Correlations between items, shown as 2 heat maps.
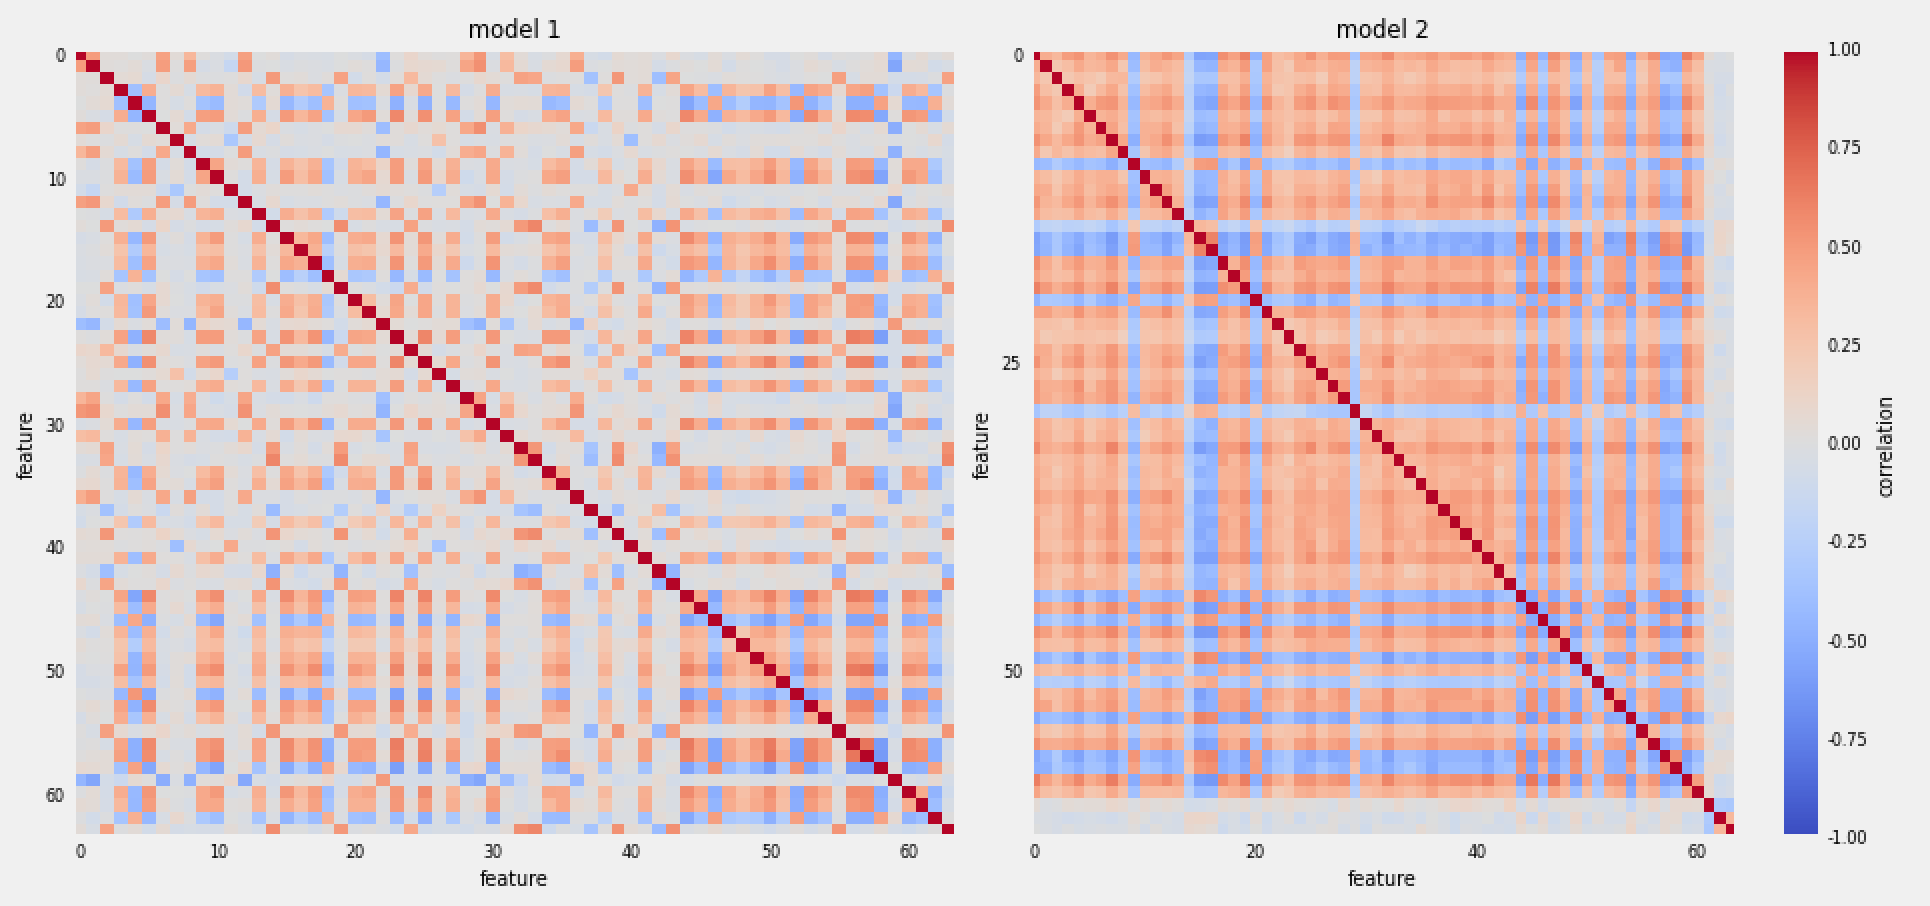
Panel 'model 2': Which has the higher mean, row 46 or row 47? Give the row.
47
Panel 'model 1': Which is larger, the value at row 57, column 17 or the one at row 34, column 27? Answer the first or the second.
the first
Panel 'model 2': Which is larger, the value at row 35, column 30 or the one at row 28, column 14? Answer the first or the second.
the first
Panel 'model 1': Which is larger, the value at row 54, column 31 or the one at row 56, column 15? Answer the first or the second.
the second
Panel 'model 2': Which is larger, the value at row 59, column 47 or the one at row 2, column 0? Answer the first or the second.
the first
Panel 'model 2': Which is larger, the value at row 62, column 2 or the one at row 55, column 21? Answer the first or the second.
the second
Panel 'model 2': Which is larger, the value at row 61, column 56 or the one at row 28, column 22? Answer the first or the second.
the second
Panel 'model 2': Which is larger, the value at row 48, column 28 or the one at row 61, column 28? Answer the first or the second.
the first
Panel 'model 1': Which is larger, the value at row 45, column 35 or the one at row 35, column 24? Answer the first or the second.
the first
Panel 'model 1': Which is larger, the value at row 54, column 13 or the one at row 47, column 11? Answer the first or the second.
the first
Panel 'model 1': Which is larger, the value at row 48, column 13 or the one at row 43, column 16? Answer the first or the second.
the first
